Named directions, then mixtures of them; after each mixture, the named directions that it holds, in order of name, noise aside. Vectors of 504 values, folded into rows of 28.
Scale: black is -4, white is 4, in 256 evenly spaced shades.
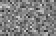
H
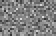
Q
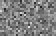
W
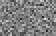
Q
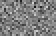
Q, W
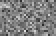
H, W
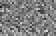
H, Q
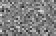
H, Q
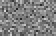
Q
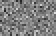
Q, W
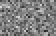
H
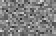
Q, W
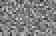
Q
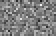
H, Q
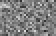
H, W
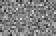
Q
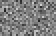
Q, W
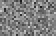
Q, W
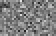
H, W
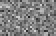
H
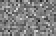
H, Q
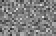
Q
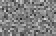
Q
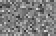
H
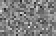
W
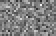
H, Q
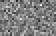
H, Q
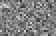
H, W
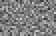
Q
